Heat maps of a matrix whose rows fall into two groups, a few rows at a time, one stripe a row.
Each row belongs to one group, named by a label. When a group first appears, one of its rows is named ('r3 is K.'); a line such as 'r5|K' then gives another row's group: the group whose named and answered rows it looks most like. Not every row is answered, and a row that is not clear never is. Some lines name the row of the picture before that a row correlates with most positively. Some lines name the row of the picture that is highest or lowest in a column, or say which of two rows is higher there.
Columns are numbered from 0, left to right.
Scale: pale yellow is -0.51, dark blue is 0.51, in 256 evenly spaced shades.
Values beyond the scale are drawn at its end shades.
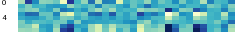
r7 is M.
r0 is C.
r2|M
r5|C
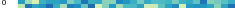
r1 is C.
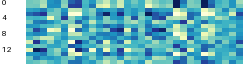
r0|M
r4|C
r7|C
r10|C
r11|M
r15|M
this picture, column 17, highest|3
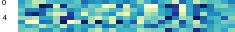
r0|C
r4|M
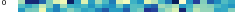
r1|C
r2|C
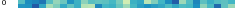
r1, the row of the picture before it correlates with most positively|0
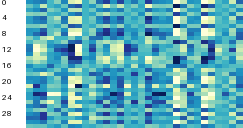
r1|M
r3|M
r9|C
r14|M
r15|M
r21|C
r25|C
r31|M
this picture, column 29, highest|12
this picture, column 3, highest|16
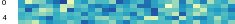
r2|C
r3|C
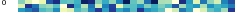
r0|C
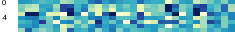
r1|M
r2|M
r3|C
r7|C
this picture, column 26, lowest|3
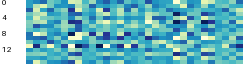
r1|C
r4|C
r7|M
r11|C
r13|M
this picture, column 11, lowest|11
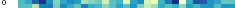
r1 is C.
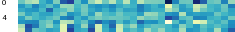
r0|M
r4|M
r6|C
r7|C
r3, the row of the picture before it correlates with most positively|0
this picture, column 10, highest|7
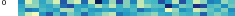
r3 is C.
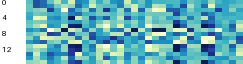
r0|C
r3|M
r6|M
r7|C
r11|M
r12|M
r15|M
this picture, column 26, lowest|9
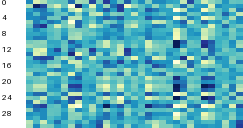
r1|C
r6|C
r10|M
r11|M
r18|C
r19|M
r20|M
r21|M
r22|M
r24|M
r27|C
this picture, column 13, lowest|24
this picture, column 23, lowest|14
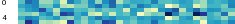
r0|C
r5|C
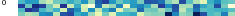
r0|C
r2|C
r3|M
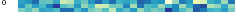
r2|M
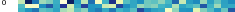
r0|C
